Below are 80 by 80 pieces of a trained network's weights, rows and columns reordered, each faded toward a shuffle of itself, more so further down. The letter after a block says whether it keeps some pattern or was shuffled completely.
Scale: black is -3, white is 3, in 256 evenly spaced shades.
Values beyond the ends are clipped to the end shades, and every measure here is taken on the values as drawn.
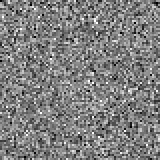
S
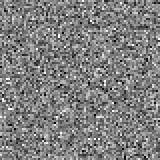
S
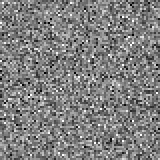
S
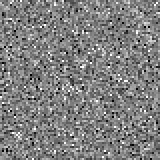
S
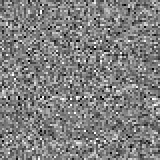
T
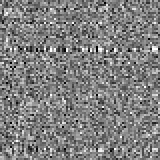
T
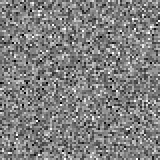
S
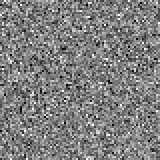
S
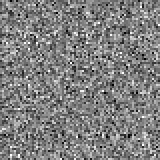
T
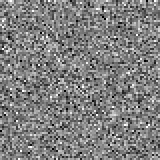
S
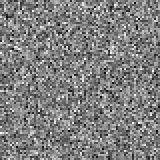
S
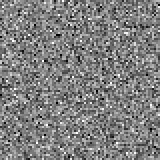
S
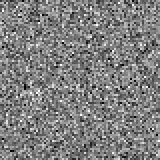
T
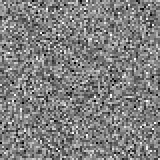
S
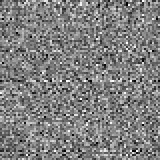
T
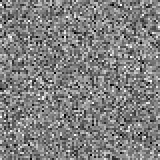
T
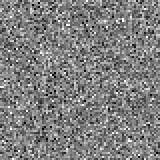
S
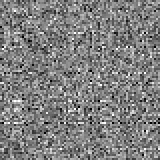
T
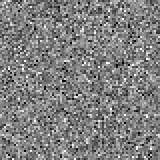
S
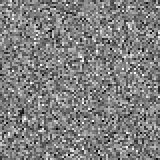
S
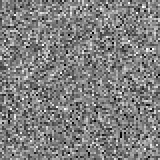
S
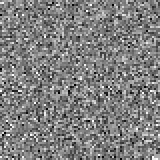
T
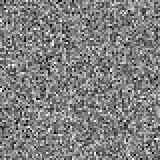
S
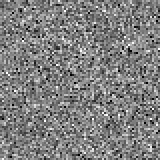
S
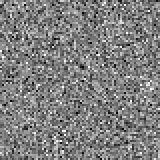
S
